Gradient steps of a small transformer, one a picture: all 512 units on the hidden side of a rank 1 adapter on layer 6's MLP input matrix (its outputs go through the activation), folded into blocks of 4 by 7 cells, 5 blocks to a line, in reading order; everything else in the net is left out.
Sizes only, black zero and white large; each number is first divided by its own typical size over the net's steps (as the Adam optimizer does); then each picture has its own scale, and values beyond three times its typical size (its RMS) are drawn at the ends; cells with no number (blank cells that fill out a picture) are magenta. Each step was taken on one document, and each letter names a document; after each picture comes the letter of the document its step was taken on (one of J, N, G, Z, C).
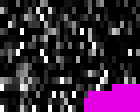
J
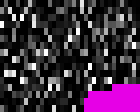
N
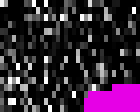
J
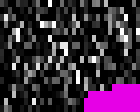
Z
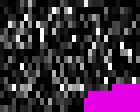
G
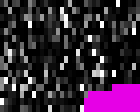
J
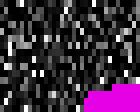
G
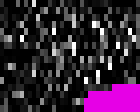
Z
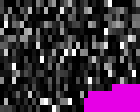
Z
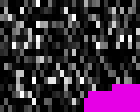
Z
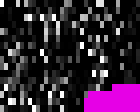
J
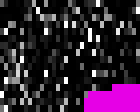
J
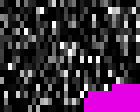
Z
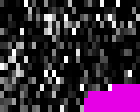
J
